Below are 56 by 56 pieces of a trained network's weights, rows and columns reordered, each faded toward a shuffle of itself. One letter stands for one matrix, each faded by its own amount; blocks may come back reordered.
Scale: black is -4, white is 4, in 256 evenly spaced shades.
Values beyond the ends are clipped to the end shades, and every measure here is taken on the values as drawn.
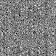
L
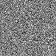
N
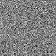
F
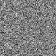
F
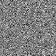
F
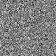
N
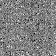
L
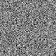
F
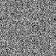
F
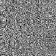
F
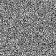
N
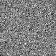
N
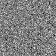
N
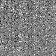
L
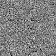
F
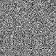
F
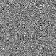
F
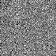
F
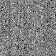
L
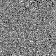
N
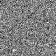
N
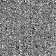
L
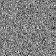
F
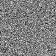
N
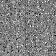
L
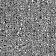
L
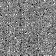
L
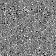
L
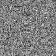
N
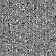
L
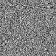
F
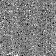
L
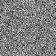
F
